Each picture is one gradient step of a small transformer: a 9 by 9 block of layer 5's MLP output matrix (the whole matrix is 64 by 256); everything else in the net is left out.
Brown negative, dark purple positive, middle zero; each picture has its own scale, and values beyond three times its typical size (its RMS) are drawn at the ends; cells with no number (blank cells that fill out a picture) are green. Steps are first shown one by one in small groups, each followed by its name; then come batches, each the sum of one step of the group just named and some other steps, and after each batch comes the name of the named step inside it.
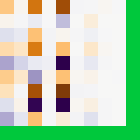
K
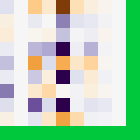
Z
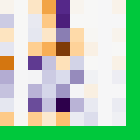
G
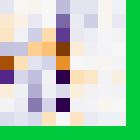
G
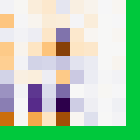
G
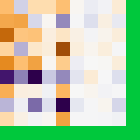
G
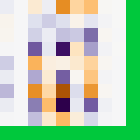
Z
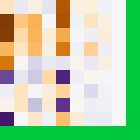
Z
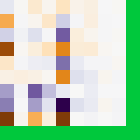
G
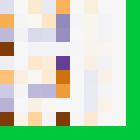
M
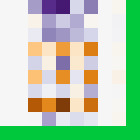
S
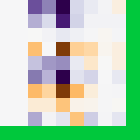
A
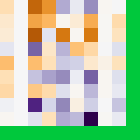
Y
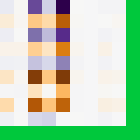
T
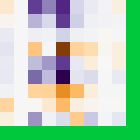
A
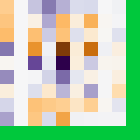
S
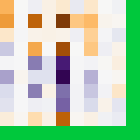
M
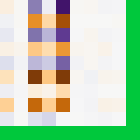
T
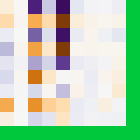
T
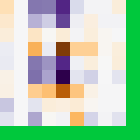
A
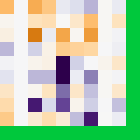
Y
